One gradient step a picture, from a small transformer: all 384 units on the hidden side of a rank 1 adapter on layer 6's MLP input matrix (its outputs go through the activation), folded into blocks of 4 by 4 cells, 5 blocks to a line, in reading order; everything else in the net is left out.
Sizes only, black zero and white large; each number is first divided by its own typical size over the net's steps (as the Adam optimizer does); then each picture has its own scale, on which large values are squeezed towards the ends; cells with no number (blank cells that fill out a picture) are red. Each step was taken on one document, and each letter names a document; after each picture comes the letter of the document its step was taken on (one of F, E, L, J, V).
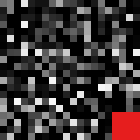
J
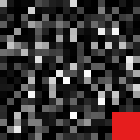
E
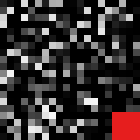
J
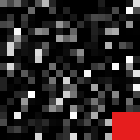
E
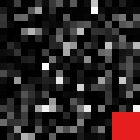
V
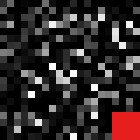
E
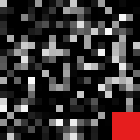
J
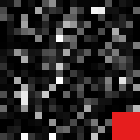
V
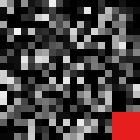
J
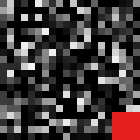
J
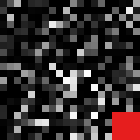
E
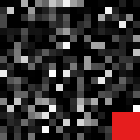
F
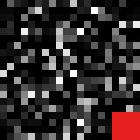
V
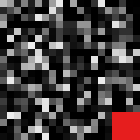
J
